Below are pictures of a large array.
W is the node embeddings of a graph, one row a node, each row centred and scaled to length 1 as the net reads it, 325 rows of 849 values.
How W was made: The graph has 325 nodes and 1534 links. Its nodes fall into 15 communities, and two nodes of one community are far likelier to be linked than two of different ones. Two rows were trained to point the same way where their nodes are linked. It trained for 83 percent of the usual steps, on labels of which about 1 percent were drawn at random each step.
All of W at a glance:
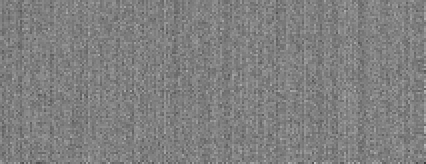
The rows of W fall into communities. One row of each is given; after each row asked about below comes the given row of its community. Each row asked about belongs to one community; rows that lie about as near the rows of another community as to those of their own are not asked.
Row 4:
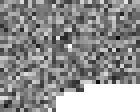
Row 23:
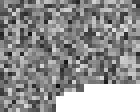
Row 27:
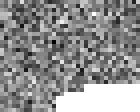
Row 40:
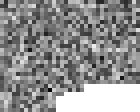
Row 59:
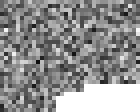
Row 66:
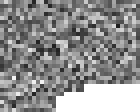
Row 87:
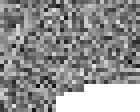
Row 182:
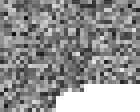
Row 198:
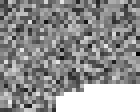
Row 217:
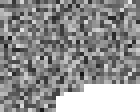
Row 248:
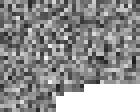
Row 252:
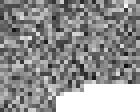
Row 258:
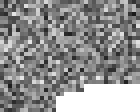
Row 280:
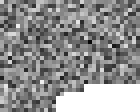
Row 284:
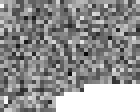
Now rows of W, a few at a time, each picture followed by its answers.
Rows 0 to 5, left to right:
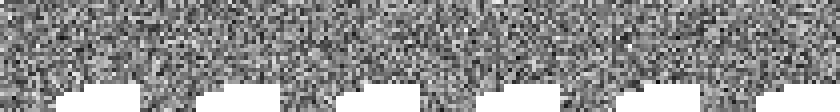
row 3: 182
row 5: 23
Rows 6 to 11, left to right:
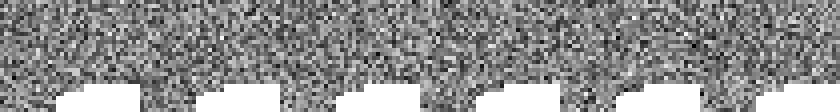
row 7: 87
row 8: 66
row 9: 27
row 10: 27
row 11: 66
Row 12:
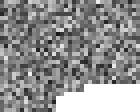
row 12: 23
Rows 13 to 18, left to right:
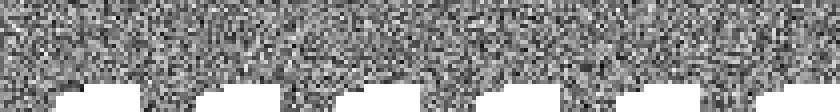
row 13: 4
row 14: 217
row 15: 258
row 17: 87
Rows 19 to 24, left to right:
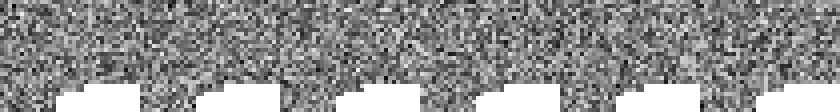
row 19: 66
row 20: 27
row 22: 27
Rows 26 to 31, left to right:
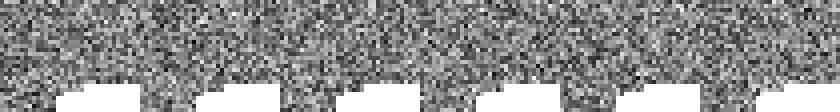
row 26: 284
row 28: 87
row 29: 59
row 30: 248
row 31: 66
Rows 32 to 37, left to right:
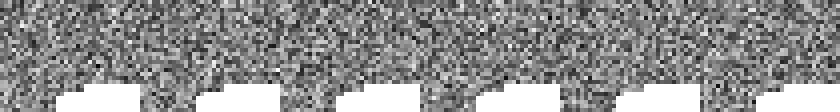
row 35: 27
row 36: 284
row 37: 59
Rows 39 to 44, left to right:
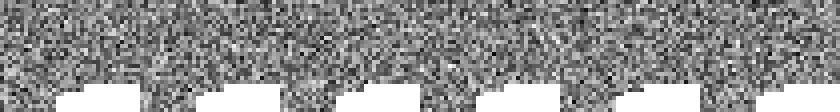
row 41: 66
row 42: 66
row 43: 258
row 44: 258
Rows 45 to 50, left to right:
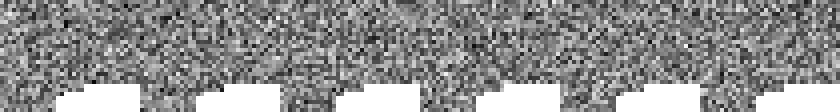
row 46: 4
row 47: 217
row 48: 252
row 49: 280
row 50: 248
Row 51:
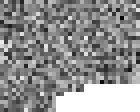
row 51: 66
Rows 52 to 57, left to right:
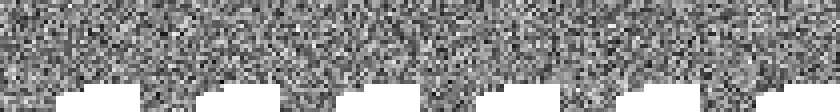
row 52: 248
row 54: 182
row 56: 252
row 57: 4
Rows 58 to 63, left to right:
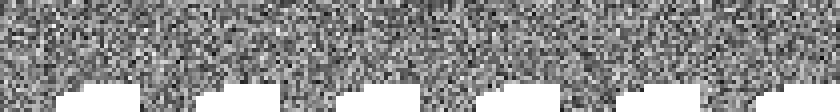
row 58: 252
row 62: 87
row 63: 40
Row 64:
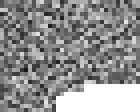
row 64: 284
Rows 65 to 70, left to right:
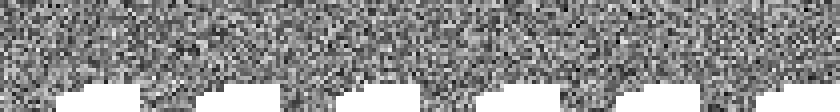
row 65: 248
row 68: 23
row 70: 217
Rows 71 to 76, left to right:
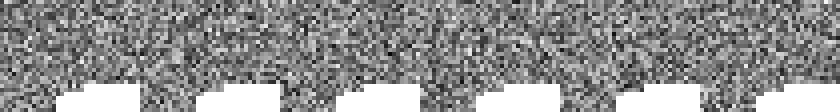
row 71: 252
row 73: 182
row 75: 4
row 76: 198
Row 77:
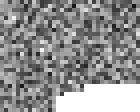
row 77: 40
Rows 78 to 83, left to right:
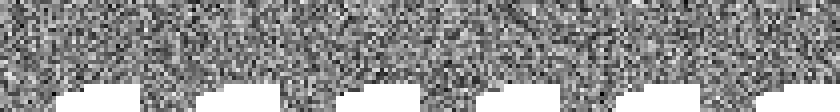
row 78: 182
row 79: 280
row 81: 59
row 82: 258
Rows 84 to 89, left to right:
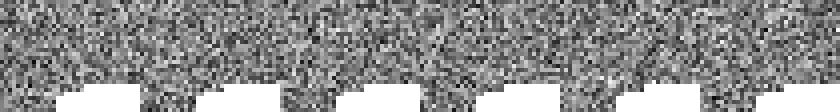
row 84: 248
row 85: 217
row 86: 27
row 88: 27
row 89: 217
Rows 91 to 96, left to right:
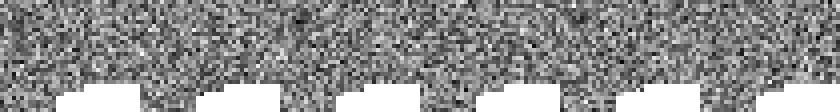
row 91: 280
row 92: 248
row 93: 23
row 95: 23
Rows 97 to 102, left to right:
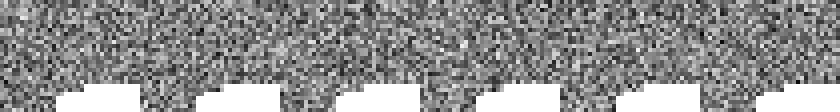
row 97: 87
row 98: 217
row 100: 252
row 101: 252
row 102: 23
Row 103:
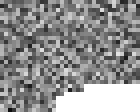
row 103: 258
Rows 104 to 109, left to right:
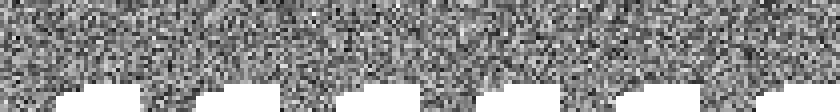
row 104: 217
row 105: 217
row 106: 23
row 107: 182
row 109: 252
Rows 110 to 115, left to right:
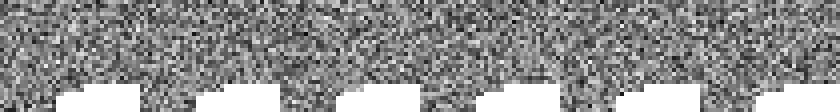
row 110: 198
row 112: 284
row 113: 252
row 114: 258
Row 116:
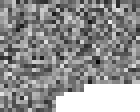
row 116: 217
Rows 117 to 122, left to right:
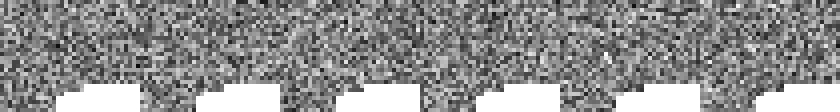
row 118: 248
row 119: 258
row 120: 23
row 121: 4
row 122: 248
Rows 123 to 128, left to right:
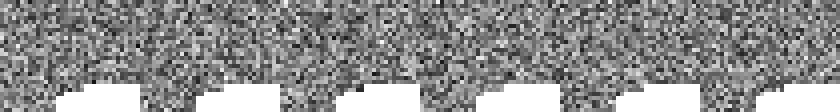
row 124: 217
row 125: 23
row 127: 258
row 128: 4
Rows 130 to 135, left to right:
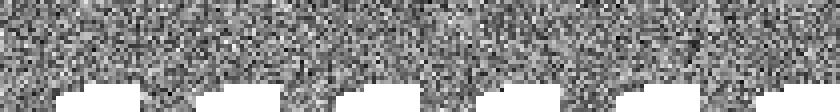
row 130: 27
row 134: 27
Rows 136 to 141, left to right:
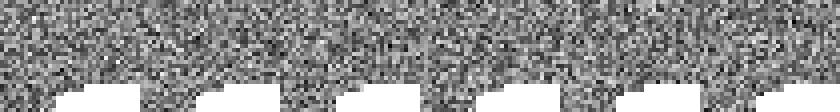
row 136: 4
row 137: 27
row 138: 59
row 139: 27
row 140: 27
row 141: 198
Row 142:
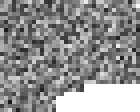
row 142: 40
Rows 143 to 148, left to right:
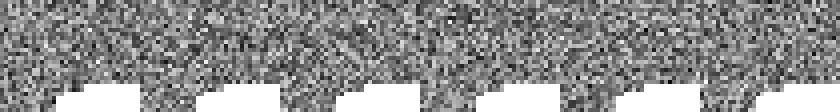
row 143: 87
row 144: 4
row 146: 252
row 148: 252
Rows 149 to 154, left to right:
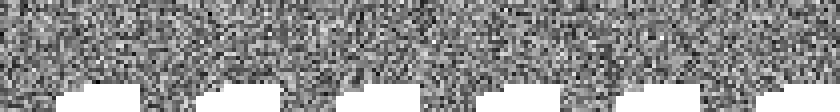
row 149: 284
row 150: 284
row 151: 182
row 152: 23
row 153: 182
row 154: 258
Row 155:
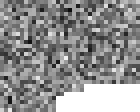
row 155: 40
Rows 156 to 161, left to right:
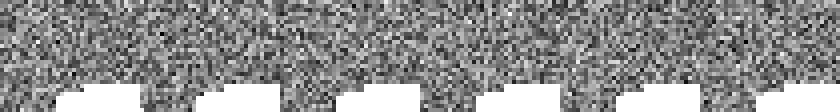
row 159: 87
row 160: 198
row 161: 4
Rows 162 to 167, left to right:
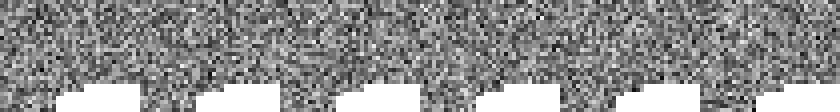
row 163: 23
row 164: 23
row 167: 59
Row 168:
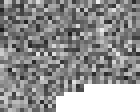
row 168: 23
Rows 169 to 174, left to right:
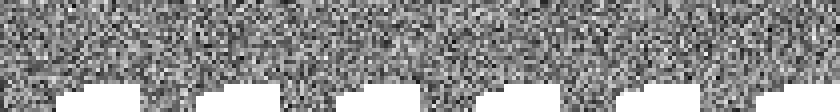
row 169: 87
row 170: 248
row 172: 258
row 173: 27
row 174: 248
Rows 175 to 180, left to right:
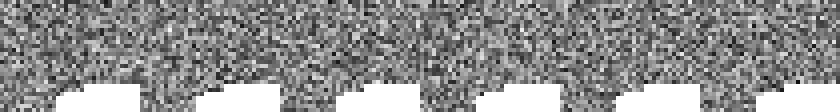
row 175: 4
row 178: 40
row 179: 182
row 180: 4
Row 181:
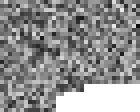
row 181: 4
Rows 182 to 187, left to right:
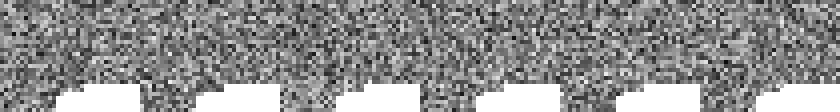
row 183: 4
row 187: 59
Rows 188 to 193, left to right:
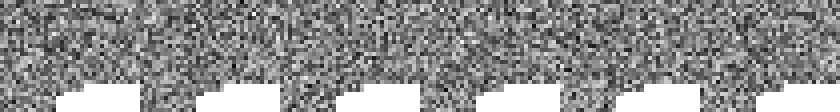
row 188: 252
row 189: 252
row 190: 217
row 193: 252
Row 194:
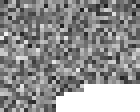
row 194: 198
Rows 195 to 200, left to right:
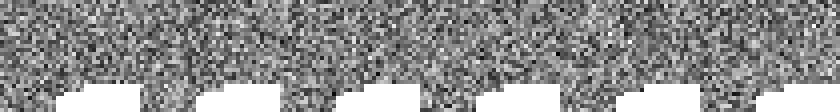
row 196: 252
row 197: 217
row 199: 40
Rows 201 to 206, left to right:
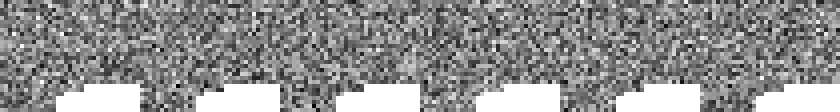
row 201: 280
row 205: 198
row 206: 217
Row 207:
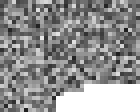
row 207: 252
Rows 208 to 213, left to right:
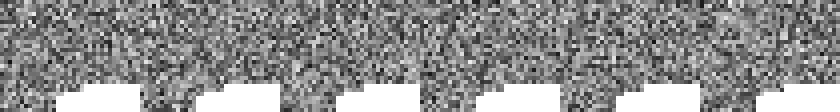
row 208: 59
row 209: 27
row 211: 258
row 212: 217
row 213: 182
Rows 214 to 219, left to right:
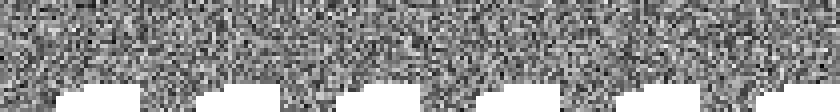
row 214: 182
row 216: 87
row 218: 23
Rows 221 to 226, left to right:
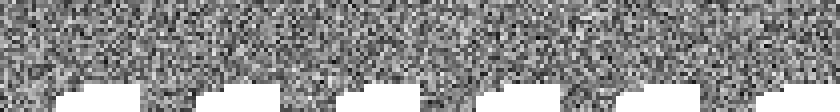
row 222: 217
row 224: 182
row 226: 258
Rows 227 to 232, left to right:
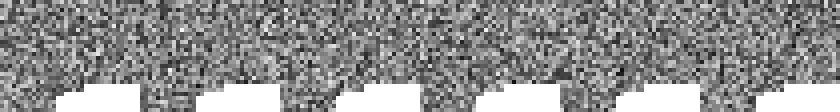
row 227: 248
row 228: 23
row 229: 27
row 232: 40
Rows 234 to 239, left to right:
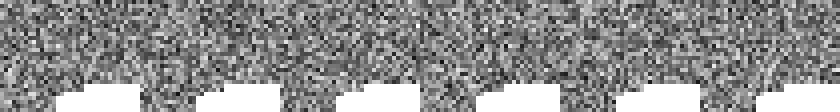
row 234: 248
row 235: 40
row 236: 66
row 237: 4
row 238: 59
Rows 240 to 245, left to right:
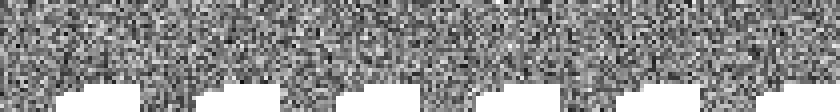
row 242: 248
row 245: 252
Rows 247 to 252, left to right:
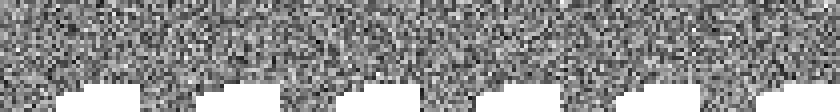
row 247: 248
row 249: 40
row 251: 40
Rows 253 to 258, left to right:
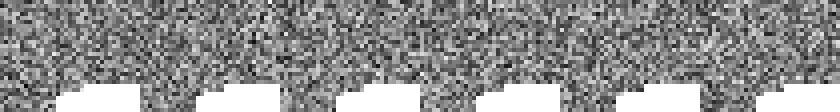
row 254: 66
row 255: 248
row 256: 27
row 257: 87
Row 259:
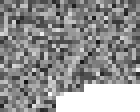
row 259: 59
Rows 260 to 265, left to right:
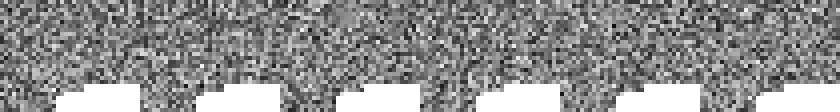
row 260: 258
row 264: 4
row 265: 198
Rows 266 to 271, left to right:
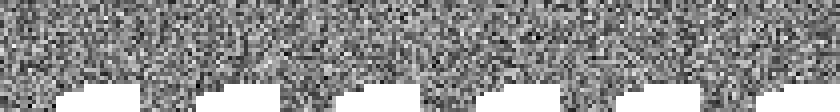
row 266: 27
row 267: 248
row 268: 66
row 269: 248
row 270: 258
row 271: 182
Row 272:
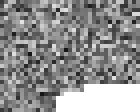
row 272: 182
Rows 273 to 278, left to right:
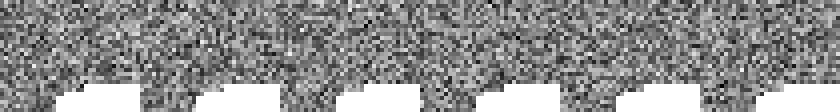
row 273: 66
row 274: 182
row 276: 4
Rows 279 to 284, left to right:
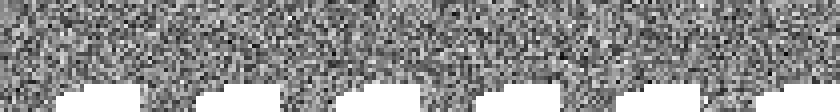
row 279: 40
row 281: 40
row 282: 217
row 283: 4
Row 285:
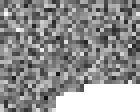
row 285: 27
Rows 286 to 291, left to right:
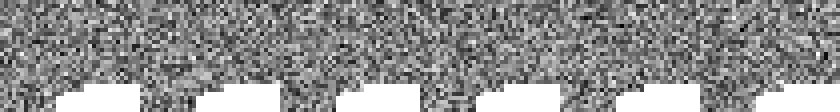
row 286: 198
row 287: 217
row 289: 23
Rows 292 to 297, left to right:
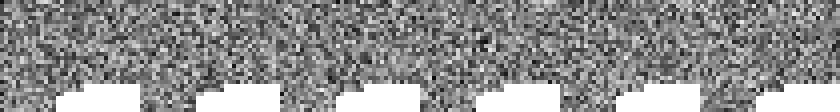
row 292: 252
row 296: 66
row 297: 27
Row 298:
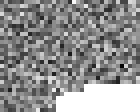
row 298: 66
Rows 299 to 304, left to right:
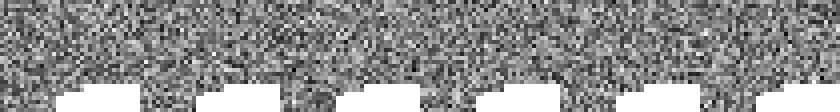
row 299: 87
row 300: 248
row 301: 284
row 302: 280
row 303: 87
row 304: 198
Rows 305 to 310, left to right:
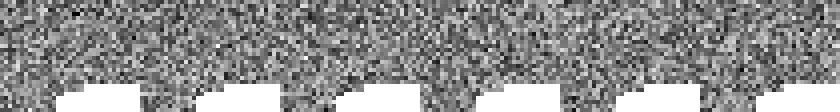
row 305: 252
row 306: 258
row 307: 198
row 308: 66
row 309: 258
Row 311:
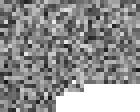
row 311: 258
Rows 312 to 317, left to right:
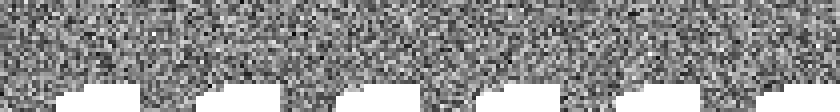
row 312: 66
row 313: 252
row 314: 182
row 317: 4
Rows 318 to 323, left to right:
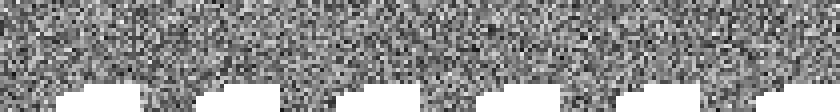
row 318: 280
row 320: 87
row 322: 217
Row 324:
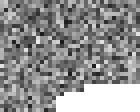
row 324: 40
